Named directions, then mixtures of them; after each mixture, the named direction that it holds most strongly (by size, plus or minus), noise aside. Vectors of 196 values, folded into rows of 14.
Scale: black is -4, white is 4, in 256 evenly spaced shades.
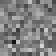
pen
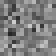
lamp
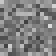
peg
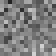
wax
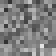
wax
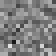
pen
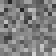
wax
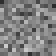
peg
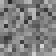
wax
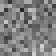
wax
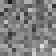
wax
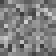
peg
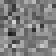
lamp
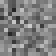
lamp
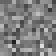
pen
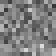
wax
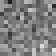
wax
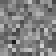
pen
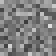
peg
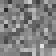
wax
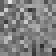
wax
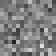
pen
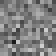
pen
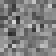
lamp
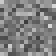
peg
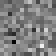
pen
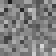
wax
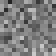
wax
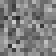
lamp
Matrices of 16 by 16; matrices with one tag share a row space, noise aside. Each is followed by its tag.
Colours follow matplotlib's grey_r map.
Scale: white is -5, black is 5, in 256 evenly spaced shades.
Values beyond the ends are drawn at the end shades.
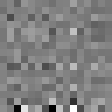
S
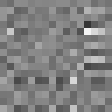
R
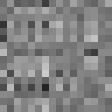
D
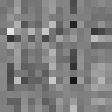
S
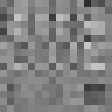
R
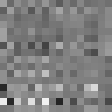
D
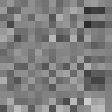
R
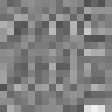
R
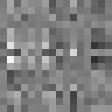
S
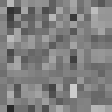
S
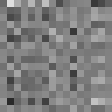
S
